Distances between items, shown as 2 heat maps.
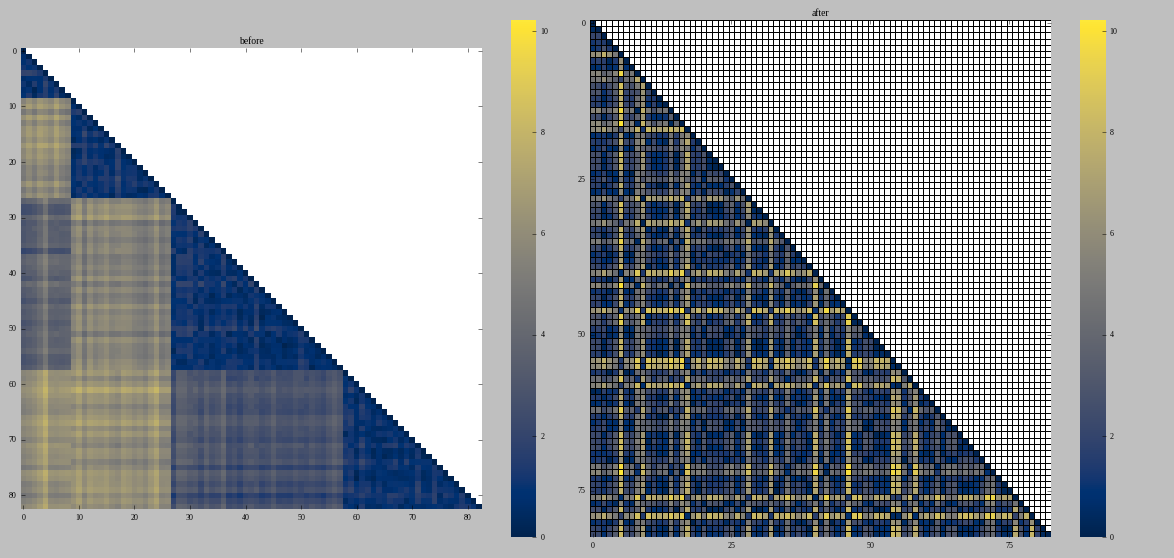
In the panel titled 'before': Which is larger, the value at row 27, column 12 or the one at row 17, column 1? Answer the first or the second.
the second
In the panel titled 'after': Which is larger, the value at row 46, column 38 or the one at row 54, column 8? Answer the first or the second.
the second
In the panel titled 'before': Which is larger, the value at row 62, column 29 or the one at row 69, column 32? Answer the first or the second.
the first
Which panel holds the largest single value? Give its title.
after
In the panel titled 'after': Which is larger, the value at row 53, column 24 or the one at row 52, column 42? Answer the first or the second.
the second
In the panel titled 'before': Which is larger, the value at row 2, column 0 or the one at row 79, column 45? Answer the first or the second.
the second
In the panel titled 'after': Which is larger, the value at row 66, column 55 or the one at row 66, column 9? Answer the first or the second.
the first
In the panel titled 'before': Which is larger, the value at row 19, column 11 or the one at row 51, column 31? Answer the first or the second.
the first
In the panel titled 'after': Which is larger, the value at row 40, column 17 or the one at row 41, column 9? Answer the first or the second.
the second
